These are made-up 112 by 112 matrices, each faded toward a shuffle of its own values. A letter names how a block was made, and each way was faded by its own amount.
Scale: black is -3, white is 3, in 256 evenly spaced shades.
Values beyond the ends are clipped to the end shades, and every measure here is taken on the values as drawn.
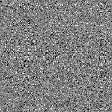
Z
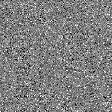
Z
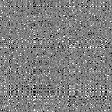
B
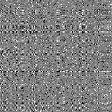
B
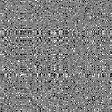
B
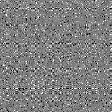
B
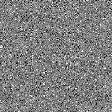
Z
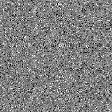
Z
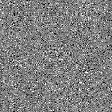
Z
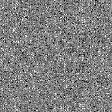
Z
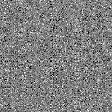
Z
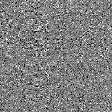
Z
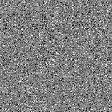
Z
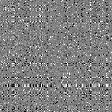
B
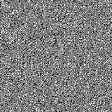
Z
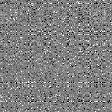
B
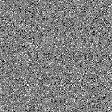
Z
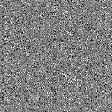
Z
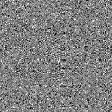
Z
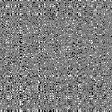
B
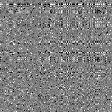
B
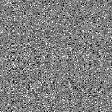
Z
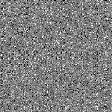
Z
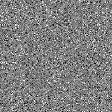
Z
